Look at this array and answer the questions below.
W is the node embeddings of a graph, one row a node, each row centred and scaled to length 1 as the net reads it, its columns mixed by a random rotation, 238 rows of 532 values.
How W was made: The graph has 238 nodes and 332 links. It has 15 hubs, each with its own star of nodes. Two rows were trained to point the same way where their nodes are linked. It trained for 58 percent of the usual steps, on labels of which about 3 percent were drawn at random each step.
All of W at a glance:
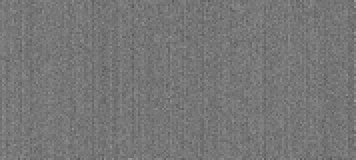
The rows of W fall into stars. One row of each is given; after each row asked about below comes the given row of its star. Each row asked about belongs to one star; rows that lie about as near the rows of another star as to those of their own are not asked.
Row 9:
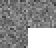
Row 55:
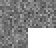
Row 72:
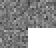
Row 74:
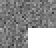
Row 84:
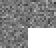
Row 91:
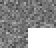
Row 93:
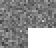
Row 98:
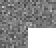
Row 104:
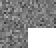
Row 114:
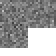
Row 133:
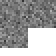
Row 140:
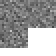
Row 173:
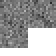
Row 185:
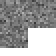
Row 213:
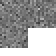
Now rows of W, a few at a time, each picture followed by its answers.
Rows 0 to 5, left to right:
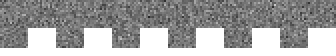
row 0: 114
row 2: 133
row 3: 133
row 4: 98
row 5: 72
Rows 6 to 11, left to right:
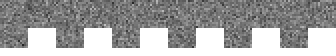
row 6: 84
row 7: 55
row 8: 133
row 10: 9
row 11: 84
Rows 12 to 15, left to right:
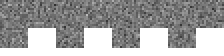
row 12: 84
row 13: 98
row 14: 74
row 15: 74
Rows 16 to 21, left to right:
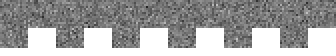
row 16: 140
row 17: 74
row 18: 74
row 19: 140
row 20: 84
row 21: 213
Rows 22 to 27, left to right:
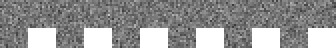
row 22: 114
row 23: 140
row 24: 213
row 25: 104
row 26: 104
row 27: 93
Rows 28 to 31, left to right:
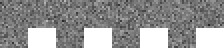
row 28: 213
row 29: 72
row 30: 104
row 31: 104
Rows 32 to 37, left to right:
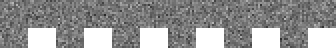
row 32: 133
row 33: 74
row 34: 114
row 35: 9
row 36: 93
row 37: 93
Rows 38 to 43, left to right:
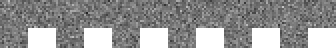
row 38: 9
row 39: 104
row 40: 140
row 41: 55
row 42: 91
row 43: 84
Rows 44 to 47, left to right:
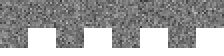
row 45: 114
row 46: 84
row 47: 72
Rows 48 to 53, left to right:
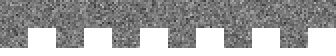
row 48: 93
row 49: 173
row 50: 84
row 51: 114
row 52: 98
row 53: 9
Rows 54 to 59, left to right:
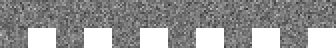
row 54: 55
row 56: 213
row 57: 98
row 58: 173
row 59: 9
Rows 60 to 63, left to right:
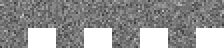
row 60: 55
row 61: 98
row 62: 98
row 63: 93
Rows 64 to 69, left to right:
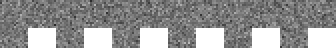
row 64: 173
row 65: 133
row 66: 72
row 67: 93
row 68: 72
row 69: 133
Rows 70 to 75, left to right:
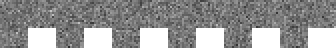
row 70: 140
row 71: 140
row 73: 84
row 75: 140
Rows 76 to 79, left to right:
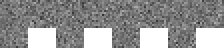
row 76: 173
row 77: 84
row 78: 98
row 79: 74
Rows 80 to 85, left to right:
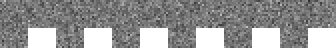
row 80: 140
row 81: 55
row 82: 114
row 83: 93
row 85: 84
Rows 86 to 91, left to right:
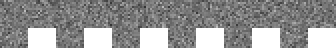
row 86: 173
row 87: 173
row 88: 213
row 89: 84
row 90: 9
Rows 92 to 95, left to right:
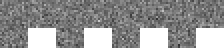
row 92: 140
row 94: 133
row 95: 55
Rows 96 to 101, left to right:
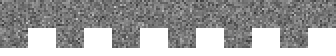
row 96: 74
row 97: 133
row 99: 84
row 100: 72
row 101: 9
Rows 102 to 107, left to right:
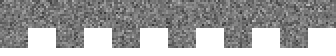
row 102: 173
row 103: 9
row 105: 133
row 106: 9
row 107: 133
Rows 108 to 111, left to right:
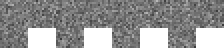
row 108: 98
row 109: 185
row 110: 104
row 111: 213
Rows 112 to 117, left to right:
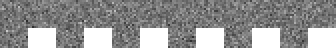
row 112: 213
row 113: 140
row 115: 72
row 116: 133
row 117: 9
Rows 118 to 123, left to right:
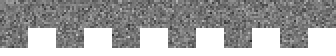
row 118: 185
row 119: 104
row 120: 104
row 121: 173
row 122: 173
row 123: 93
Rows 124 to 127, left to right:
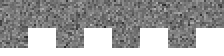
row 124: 72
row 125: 104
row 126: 72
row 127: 140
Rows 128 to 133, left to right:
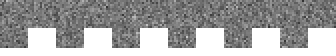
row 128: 114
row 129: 185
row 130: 55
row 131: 185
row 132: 84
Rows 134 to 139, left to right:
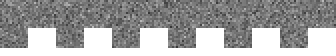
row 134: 114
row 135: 93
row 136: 9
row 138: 104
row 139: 72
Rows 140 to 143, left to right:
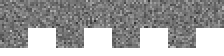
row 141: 213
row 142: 98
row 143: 213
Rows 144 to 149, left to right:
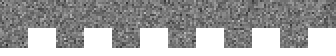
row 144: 114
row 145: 72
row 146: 104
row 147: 173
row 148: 84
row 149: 133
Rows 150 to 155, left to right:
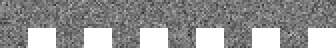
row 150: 9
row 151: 91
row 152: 91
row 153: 55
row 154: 104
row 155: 173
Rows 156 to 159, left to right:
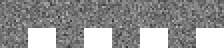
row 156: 173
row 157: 185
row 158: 133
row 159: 133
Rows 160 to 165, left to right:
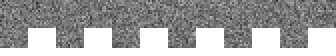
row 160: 72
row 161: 185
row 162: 98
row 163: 98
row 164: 104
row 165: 133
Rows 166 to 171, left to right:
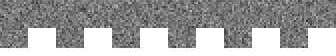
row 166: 104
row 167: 93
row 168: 185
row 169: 55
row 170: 98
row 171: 213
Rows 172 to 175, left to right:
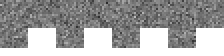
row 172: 91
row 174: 185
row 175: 72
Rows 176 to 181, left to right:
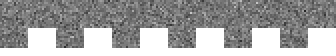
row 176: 98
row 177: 104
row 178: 91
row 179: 185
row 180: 133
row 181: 9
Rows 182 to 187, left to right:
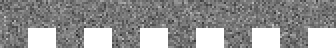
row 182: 91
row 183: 84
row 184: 133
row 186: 91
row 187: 114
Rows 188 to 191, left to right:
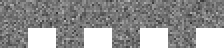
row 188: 98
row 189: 133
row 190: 114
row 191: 84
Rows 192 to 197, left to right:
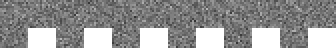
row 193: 9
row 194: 114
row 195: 213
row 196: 114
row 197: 104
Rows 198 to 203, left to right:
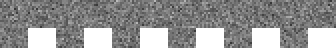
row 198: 133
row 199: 91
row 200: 140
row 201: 84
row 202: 91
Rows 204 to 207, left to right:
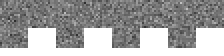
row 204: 74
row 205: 93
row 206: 74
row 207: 185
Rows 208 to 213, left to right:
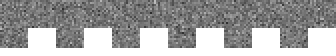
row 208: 74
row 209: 98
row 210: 213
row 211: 104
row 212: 84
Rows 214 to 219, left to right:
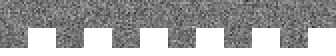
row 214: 98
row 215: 9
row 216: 104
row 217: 74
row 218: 185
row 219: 74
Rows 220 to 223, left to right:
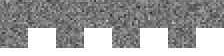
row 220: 140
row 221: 72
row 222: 213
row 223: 93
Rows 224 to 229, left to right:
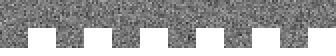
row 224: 98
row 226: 98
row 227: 74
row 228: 104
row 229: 140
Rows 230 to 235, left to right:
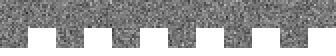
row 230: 185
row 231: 93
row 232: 84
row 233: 140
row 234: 185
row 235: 93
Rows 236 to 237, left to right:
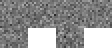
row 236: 114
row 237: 98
